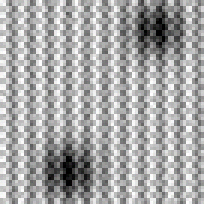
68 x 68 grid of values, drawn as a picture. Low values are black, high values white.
Dips: two. Seam: none. Slope: none. Stripes: upright, repeating 11 times.
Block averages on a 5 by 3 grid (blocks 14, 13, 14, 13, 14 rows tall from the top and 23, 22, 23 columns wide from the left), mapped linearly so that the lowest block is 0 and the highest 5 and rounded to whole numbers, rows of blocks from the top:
540 / 553 / 555 / 445 / 225
